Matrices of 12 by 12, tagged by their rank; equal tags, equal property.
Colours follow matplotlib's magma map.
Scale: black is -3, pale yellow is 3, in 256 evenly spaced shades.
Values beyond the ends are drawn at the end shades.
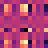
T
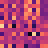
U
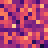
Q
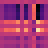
T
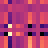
T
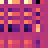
T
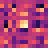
U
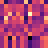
U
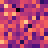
Q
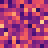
Q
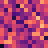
Q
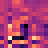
U
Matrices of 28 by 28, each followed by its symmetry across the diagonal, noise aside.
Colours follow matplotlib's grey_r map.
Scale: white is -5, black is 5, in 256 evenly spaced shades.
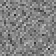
symmetric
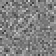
symmetric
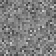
symmetric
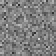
symmetric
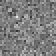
symmetric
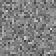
neither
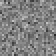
neither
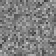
symmetric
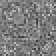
symmetric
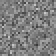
symmetric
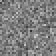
symmetric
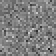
symmetric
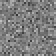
neither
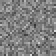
symmetric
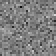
neither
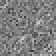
symmetric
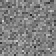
neither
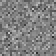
symmetric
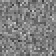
neither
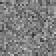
neither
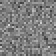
neither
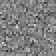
neither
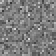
symmetric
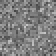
symmetric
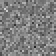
neither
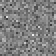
neither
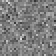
neither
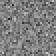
neither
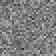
neither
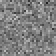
neither
